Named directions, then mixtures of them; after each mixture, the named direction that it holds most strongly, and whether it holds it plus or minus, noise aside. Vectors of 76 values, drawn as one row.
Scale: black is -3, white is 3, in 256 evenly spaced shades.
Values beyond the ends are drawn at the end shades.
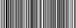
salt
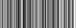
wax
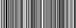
salt, plus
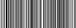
salt, plus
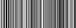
salt, plus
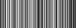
salt, minus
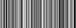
wax, minus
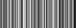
wax, minus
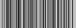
wax, plus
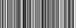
wax, plus
